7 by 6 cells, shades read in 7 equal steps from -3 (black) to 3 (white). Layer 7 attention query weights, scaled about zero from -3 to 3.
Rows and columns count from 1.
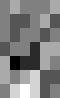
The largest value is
3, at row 7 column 3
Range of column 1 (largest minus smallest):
2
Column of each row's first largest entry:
2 5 1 5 1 4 3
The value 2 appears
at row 6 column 4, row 7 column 2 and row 7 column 4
